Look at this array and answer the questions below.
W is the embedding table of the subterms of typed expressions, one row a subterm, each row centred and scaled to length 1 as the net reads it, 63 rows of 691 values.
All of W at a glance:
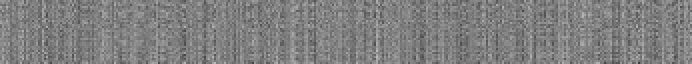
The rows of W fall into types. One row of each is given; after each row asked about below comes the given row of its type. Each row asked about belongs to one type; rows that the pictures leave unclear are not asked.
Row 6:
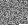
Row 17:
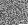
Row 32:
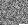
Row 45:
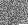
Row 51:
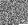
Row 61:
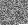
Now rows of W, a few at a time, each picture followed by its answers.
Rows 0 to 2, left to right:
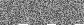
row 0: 45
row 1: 51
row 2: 17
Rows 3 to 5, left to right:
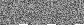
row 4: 17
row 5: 17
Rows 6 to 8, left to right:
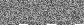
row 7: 61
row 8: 61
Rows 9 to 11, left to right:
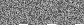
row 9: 6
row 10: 32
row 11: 6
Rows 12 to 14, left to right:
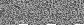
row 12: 17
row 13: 17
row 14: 17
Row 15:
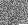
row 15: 45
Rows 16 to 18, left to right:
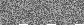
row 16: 51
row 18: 61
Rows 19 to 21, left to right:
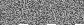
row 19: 17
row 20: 45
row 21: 6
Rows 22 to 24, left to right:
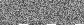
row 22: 61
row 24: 32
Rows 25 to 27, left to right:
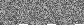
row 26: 32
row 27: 61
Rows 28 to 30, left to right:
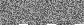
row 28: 51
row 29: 45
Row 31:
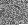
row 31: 17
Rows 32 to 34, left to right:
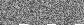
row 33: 6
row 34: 45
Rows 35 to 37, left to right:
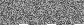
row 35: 32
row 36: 61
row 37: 17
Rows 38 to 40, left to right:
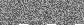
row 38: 45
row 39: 61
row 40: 45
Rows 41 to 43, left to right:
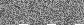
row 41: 17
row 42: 51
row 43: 45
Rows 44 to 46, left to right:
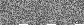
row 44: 51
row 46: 61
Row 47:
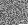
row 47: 17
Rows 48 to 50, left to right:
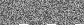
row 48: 32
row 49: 61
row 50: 6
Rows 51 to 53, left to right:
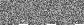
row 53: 61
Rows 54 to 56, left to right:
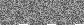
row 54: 61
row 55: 51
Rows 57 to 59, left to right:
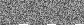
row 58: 51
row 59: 32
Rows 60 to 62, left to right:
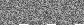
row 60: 6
